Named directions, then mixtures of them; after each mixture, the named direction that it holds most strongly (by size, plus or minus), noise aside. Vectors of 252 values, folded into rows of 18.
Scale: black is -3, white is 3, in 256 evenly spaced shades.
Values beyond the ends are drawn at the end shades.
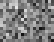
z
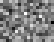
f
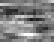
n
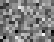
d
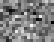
f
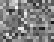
z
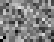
d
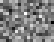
f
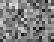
z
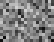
z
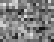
z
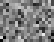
d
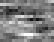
n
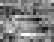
n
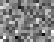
d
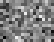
d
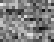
z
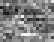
n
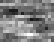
n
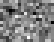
f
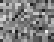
z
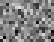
d
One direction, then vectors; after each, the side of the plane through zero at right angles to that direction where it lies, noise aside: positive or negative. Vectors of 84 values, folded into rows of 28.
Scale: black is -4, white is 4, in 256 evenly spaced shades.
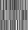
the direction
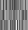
positive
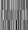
negative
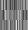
positive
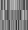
negative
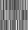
positive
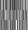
positive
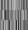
negative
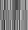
positive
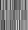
positive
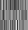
positive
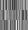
positive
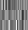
positive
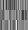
positive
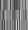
positive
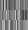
positive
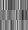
positive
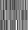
positive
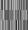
negative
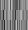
positive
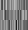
negative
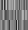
negative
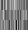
negative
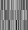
negative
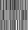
positive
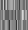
negative
